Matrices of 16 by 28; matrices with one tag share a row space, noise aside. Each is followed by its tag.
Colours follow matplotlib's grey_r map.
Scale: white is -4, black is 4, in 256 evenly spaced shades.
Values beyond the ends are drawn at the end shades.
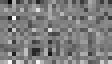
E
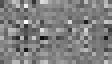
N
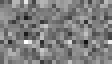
N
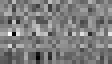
E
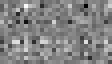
N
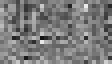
N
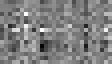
N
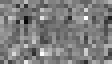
N
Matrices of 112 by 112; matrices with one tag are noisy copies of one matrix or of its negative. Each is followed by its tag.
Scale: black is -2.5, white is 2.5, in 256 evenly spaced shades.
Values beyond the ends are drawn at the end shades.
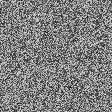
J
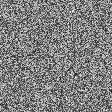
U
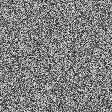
U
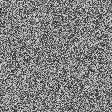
J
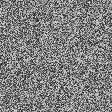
J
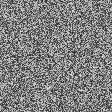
U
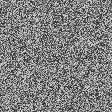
J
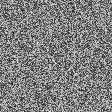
U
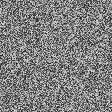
J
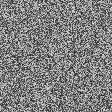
U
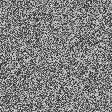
J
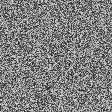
U
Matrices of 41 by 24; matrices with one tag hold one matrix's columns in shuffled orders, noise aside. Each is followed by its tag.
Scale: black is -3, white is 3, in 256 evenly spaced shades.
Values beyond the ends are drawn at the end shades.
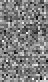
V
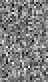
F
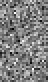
F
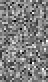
F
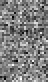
V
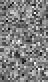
F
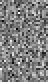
F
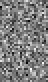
F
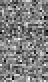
V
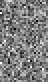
F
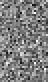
F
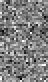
V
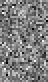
F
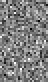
F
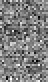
V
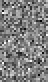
F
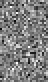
F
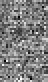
V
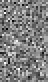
F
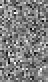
F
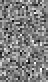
F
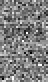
V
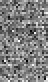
V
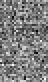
V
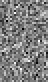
F
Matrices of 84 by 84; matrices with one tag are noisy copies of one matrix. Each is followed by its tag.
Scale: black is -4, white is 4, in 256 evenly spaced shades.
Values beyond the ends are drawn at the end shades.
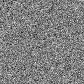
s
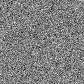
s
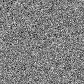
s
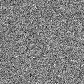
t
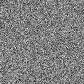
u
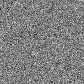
s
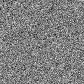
s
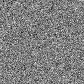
s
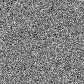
s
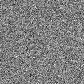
t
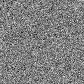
s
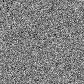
s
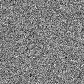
t
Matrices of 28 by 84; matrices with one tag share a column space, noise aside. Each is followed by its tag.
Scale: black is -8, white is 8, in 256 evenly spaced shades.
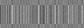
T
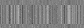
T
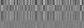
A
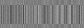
T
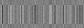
T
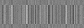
T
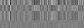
A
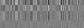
A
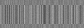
T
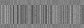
T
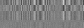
A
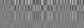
A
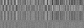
A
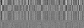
A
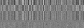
A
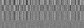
A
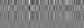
A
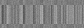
T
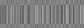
T
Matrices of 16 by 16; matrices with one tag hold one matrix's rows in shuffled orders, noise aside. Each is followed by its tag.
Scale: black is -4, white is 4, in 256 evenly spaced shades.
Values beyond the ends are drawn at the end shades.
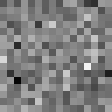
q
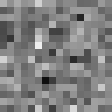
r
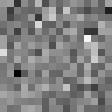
q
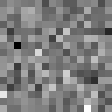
q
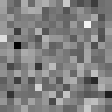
q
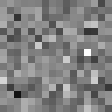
q
